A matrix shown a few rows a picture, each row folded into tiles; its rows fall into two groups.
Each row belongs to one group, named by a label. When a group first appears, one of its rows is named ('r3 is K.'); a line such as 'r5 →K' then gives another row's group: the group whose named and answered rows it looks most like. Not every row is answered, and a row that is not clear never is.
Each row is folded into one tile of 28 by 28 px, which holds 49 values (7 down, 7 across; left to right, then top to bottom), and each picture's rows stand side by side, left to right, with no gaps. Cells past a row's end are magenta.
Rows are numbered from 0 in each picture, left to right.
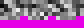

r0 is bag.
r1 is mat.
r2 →bag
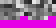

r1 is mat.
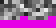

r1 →bag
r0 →mat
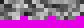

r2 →mat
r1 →bag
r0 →mat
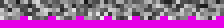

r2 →bag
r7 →mat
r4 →mat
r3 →mat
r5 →mat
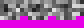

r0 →bag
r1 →mat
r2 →mat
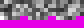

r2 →mat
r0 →mat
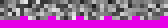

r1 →mat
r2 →mat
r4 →bag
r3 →mat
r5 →bag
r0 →bag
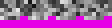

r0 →bag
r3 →bag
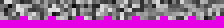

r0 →mat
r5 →mat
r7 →mat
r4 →bag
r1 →mat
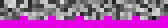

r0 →bag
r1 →mat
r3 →bag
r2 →mat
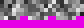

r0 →mat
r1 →bag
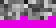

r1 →mat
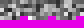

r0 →bag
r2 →bag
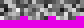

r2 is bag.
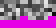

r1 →mat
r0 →bag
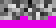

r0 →bag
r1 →bag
